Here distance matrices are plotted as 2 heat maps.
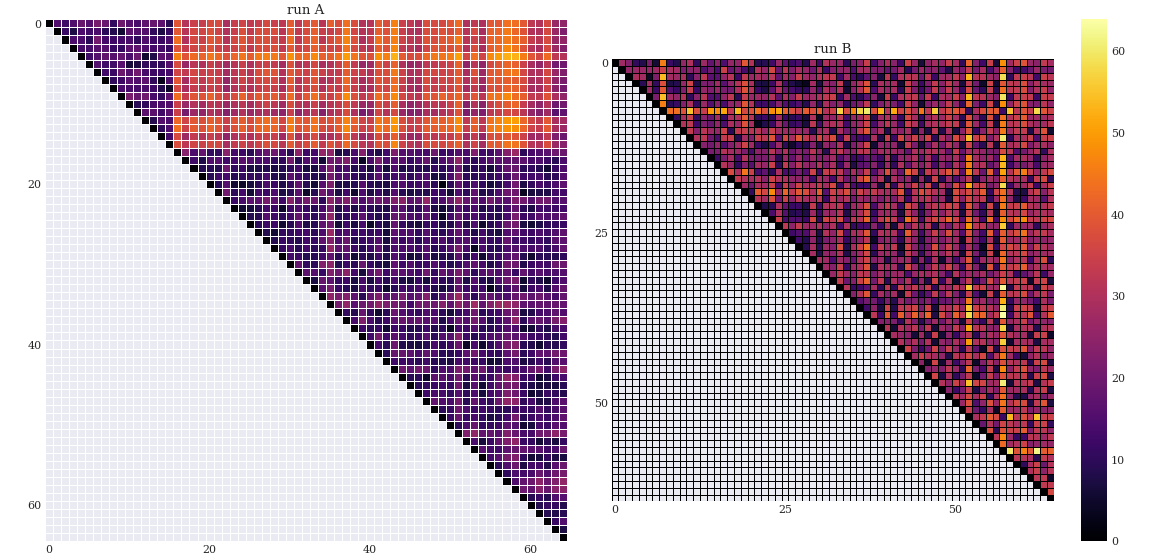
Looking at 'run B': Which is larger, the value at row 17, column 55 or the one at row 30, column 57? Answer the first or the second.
the second
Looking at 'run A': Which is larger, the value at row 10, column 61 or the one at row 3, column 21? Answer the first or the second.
the second
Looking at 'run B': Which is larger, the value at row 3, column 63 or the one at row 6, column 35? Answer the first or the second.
the first
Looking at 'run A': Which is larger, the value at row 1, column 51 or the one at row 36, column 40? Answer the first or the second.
the first
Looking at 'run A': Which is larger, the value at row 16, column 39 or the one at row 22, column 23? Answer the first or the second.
the first
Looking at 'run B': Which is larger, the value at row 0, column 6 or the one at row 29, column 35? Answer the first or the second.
the second
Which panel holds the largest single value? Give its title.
run B
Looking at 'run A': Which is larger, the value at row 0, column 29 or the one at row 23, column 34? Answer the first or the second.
the first
